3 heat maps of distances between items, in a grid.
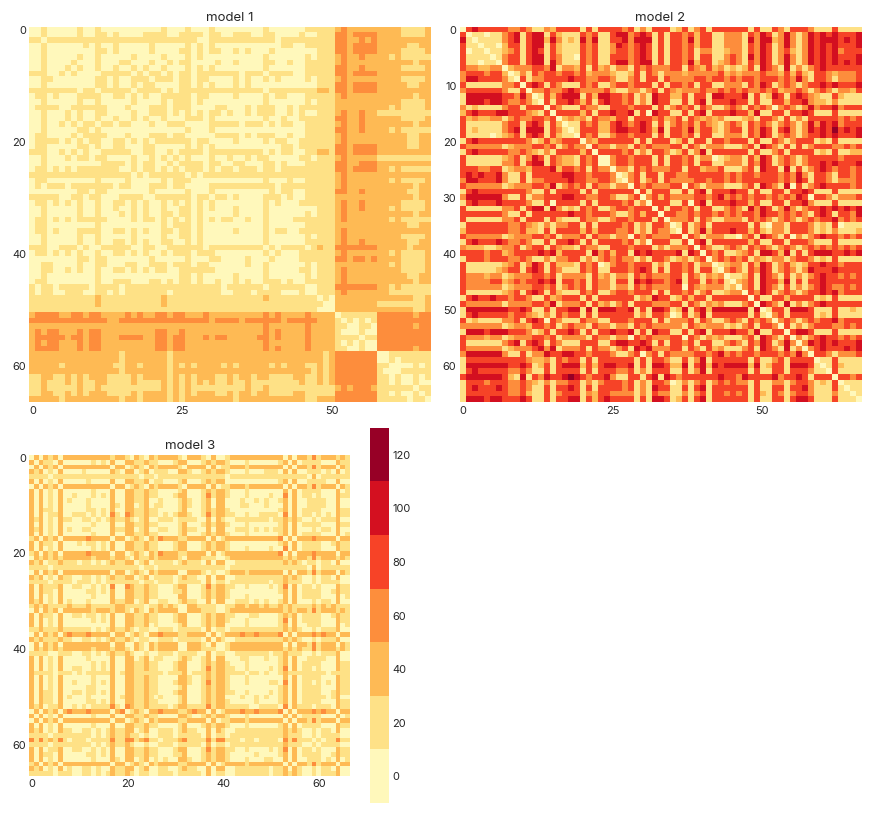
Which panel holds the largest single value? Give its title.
model 2
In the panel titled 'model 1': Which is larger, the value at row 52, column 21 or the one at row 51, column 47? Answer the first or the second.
the first
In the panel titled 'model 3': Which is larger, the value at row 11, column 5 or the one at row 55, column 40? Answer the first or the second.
the second
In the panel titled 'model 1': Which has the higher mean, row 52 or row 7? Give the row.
52
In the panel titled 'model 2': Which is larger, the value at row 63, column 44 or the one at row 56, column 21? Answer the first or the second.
the second
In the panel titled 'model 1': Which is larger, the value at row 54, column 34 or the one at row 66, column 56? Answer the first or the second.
the second
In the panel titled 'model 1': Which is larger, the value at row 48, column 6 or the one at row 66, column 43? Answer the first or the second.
the second
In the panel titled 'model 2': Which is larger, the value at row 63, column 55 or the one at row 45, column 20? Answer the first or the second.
the second
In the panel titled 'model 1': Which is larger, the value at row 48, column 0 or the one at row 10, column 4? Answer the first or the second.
the first
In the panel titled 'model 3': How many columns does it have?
67
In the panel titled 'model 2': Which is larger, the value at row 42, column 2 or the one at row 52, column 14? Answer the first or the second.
the first
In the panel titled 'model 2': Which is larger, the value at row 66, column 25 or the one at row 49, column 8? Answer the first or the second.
the first
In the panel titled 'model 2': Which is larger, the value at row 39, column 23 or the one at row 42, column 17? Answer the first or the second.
the second
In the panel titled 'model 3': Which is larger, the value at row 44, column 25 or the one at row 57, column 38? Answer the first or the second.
the first
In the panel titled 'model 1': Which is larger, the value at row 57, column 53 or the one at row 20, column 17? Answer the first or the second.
the second
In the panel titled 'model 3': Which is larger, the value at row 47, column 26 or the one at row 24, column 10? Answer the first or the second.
the second
